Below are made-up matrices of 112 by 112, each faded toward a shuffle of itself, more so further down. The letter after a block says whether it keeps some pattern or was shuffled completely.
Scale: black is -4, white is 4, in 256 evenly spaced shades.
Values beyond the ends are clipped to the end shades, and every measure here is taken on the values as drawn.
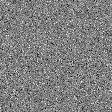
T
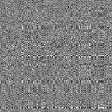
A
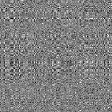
A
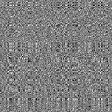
A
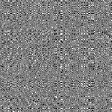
A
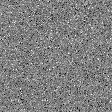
T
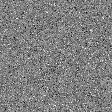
T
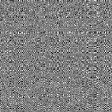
A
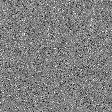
T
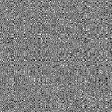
A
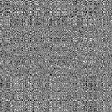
A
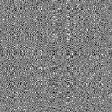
A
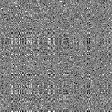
A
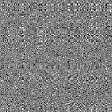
A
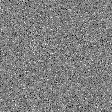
T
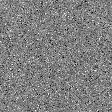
T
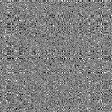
A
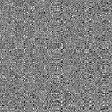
A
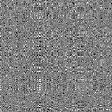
A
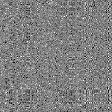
A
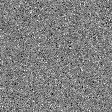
T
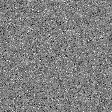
T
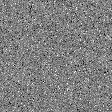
T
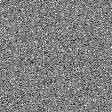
T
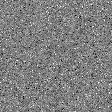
T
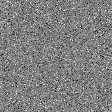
T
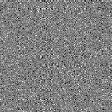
A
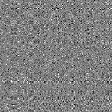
A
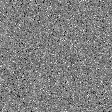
T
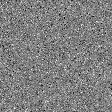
T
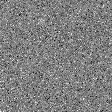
T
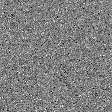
T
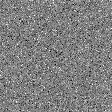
T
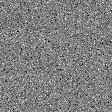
T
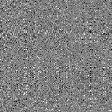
A
